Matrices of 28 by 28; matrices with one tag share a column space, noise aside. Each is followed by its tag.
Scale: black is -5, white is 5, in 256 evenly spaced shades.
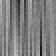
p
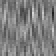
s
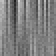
p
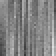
p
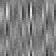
s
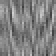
s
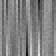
p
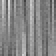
p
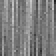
p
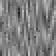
s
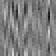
s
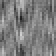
s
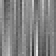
p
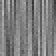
p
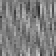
s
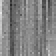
p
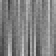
p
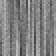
p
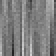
p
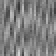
s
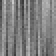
p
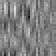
s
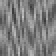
s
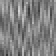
s
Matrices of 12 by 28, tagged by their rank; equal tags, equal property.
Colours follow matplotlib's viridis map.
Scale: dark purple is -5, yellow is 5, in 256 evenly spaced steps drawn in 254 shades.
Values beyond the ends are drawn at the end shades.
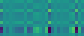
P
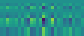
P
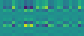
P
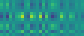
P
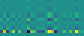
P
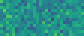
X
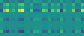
P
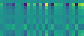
P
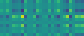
P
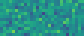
X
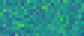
X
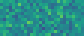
X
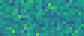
X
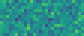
X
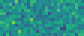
X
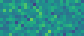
X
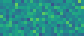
X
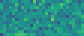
X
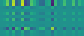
P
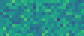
X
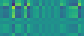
P
